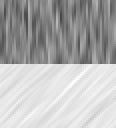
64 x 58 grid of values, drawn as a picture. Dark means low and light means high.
The table splits into 2 rows of 1 panel. Panel 1,1: middling, streaked downward. Panel 2,1: very high, slanting up to the right, faint in contrast.
